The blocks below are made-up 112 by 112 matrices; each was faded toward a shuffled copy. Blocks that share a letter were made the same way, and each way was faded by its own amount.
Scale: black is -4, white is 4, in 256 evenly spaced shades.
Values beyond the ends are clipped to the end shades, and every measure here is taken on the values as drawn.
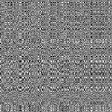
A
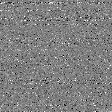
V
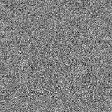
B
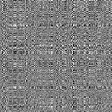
A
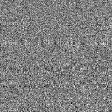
B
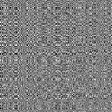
A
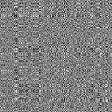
A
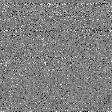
V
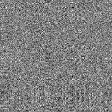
B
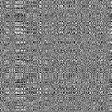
A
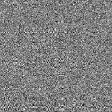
B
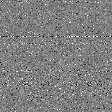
V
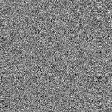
B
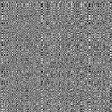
A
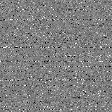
V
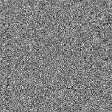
B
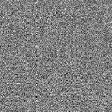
B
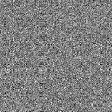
B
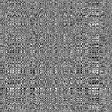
A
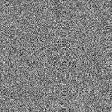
B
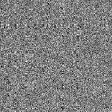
B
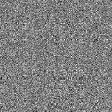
B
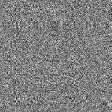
B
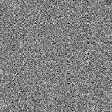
B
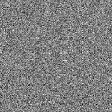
B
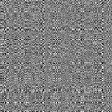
A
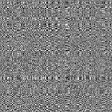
A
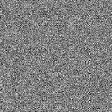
B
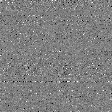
V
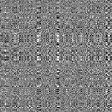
A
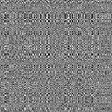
A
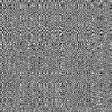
A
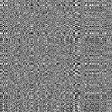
A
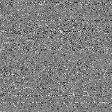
V
